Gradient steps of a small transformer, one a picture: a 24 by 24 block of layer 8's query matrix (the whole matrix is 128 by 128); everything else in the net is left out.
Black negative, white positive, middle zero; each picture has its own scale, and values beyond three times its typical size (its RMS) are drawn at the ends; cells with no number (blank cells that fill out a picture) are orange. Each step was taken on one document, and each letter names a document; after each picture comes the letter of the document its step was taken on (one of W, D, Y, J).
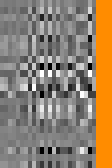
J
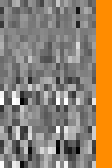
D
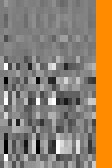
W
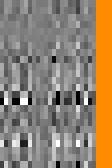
D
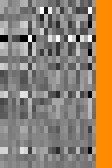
J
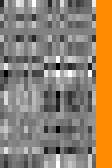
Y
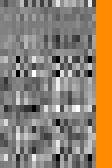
Y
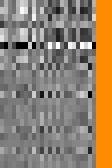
J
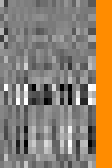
W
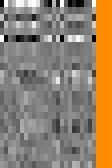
Y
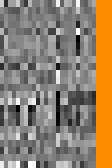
D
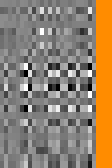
J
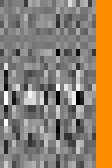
D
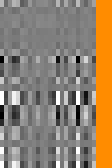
D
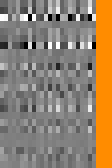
J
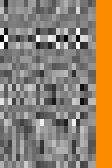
W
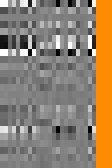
J
